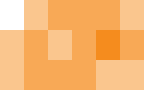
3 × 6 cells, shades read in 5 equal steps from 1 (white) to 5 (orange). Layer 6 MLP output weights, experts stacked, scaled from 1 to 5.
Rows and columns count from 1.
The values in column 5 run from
3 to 5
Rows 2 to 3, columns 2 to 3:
4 3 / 4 4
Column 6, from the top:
3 4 3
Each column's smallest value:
1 3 3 4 3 3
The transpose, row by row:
1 3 3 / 3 4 4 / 4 3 4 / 4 4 4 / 4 5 3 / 3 4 3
